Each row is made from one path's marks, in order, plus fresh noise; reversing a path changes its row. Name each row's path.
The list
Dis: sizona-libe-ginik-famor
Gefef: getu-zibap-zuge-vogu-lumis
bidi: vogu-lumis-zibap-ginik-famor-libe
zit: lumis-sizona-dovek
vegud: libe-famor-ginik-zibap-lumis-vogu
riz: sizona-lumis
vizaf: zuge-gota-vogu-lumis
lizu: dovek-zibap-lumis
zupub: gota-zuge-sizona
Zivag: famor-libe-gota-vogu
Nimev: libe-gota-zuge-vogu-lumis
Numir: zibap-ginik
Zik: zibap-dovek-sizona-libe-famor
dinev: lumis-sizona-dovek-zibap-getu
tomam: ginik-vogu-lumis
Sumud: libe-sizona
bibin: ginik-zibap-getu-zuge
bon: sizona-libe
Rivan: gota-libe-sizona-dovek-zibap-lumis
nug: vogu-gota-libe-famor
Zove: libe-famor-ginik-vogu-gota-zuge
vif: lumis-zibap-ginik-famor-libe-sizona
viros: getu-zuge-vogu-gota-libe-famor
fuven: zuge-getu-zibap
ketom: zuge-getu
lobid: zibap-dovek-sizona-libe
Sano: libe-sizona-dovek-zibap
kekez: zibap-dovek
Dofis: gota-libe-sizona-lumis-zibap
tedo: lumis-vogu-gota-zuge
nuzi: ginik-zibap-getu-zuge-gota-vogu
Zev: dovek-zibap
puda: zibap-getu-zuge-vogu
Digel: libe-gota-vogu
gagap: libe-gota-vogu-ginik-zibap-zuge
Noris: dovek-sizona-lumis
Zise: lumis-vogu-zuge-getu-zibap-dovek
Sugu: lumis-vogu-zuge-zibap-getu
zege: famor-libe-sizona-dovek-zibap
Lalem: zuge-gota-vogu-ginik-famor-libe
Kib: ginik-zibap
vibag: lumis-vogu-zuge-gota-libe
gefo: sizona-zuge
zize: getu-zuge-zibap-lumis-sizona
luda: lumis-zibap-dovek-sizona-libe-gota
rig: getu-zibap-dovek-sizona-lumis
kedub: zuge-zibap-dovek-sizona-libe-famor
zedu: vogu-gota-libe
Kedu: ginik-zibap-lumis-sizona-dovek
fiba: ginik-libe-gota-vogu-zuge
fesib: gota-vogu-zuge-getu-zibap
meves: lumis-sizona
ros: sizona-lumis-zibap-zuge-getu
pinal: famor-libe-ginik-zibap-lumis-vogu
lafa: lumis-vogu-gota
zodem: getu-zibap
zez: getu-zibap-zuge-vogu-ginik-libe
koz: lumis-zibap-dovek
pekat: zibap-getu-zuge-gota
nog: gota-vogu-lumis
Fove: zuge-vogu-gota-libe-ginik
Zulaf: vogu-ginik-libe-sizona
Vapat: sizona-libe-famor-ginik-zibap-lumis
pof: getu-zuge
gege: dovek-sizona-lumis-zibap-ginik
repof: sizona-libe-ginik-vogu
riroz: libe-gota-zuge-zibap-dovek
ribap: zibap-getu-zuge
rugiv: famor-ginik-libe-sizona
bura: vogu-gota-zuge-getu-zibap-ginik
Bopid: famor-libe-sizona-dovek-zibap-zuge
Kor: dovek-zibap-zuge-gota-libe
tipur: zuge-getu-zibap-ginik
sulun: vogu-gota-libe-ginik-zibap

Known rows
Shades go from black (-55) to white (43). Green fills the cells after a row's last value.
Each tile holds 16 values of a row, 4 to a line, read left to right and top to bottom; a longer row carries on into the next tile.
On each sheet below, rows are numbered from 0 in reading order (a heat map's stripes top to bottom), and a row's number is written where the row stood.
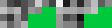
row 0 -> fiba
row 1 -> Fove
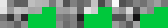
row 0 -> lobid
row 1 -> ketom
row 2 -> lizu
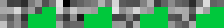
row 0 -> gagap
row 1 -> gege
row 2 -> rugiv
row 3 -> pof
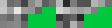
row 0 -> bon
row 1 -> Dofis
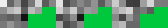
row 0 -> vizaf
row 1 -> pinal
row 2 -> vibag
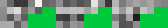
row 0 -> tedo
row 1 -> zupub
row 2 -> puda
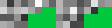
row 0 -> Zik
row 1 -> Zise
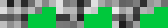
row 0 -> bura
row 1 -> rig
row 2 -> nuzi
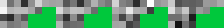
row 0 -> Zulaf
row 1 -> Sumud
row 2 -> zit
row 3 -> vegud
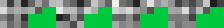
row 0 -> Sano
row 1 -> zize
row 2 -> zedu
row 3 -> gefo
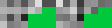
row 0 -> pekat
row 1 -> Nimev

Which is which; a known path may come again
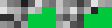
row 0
zize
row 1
Zise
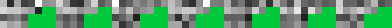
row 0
nug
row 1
Lalem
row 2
pinal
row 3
meves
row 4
fuven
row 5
ros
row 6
rugiv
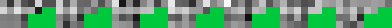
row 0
Dis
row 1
repof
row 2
Fove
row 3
zedu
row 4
vizaf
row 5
dinev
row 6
puda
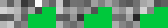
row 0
viros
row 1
Zev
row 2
ribap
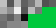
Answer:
riz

